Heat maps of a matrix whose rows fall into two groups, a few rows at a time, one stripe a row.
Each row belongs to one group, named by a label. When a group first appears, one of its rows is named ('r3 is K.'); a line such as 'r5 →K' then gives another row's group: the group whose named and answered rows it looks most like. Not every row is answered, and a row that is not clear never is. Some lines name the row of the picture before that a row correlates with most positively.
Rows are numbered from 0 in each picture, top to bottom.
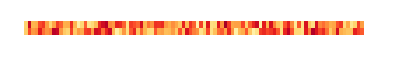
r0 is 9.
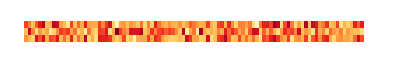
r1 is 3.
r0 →9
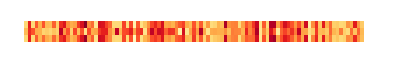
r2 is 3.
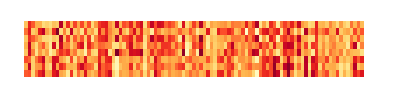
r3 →3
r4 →3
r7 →9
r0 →3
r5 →9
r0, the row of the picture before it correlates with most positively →1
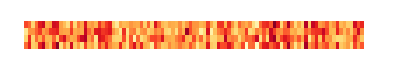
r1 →9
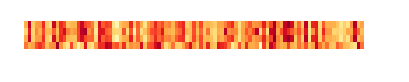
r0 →3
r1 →3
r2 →3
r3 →9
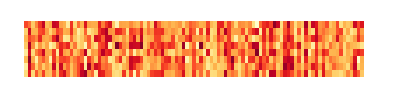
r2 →9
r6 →3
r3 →3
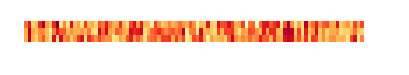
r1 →3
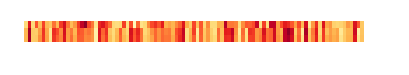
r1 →3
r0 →3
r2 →3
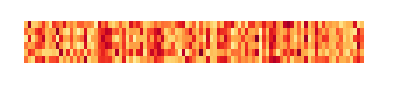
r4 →3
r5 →9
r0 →3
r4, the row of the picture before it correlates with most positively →0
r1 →9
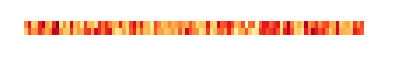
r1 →9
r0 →9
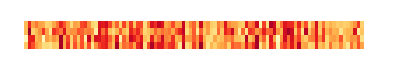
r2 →3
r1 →3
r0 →3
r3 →3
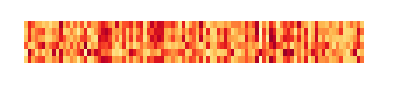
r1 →9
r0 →3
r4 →3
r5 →9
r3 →9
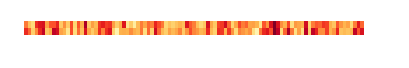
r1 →9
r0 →9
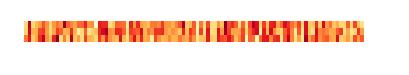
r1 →9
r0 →3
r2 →9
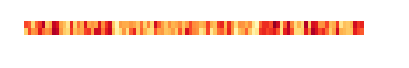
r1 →9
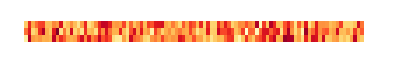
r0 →9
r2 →3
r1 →9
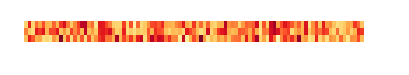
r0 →3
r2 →3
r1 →9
